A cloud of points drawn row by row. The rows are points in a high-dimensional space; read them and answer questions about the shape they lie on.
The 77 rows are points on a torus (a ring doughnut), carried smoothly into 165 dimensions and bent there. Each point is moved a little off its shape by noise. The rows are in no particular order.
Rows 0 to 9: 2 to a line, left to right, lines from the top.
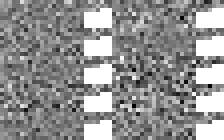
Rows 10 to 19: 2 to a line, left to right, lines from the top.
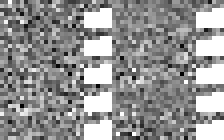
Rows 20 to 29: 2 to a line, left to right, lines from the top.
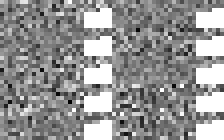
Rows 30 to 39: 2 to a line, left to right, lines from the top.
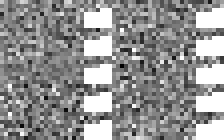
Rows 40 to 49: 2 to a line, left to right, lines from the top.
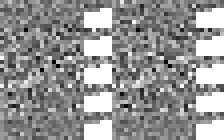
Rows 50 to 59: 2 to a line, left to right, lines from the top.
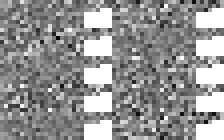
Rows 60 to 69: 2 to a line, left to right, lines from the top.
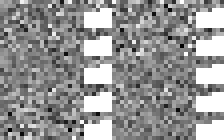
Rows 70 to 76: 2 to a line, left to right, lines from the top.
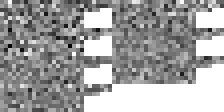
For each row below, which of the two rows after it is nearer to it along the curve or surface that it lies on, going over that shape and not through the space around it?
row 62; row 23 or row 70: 70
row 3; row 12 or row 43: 12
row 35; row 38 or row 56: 56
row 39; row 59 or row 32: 59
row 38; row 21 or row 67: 67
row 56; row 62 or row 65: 65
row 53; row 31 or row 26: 31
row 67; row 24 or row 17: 17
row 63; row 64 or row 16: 16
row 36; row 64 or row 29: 29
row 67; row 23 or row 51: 51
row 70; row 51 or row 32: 51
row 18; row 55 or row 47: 47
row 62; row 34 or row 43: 34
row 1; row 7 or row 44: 44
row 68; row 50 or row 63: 63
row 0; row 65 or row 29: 65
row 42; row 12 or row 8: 8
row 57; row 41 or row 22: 22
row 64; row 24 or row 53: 24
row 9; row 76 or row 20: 76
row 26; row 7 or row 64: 7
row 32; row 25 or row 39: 25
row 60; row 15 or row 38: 38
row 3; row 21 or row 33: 21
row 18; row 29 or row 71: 29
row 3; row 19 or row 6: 6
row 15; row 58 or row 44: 44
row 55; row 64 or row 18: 64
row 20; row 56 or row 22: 56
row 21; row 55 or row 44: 55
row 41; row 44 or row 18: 18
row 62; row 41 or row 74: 74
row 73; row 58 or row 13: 13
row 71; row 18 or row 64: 64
